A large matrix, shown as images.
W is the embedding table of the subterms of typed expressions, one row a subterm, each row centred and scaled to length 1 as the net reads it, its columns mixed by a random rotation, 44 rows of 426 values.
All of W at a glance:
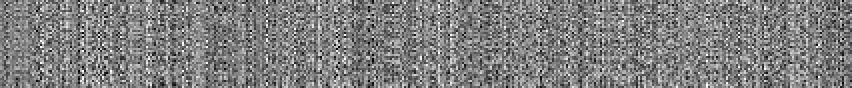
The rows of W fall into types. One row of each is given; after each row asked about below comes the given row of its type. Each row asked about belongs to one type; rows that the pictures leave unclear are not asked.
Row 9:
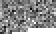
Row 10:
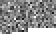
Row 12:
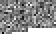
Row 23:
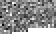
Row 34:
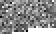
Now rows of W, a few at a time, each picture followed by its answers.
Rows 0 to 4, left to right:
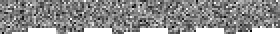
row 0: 12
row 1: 10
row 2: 12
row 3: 34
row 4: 34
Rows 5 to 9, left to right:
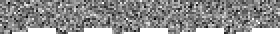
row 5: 23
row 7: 10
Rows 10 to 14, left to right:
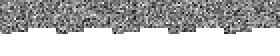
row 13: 34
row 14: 9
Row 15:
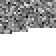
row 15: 23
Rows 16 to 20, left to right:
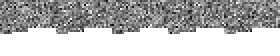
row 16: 34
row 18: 34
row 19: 12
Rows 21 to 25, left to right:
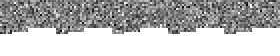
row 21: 9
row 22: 9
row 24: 34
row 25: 12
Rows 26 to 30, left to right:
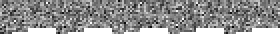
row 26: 9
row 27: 9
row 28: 12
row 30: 9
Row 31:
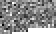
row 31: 23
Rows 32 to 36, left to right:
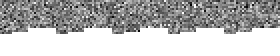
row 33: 34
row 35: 12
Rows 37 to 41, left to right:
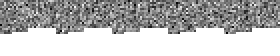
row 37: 34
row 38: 9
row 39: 12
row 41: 12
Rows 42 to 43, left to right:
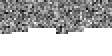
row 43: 9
